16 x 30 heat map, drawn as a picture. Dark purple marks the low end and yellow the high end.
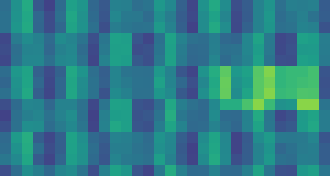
Odd patch: higher, in the middle right. Ninth with the highest average: middle right. Stripes: upright, repeating 7 times.
